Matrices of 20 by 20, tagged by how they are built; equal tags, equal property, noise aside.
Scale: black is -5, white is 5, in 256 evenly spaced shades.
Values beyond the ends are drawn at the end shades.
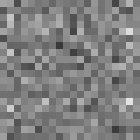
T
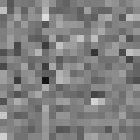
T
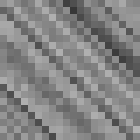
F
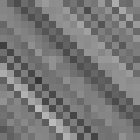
F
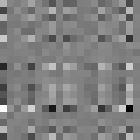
T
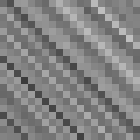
F
